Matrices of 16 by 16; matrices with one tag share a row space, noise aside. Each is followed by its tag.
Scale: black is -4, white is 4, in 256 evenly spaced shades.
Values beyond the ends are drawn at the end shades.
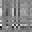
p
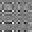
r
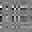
p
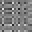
r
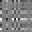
p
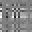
p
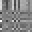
p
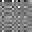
r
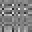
r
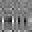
r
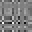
r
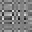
r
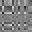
r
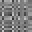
r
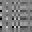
p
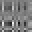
r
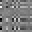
p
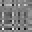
r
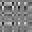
r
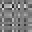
r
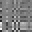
p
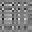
r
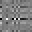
p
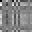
p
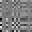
p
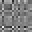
r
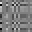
p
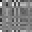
p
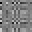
p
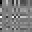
p
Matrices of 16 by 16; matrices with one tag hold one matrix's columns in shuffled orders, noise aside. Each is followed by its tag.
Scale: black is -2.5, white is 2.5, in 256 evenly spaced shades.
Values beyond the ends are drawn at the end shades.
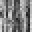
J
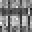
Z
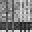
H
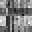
Z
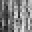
J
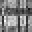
Z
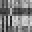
Z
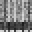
H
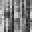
J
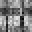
Z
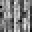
J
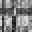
Z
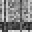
H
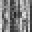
J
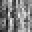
J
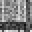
H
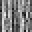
J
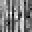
J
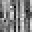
J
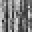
J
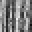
J
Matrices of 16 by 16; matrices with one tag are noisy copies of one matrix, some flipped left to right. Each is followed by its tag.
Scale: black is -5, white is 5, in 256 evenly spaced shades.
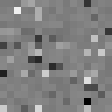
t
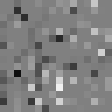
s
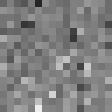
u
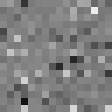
t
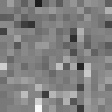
u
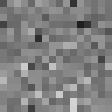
u
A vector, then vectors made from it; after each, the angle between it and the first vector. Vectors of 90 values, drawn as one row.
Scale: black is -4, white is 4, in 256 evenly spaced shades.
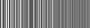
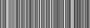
partly aligned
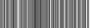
orthogonal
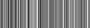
partly opposed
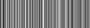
partly aligned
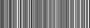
orthogonal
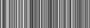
partly aligned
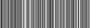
partly opposed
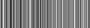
partly opposed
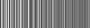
nearly parallel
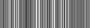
orthogonal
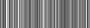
partly aligned
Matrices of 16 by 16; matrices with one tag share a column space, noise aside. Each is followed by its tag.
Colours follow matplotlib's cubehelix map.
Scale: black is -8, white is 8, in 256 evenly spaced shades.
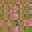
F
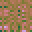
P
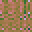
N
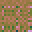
P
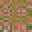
P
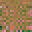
P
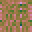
F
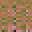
P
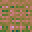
P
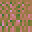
F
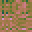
N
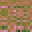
P
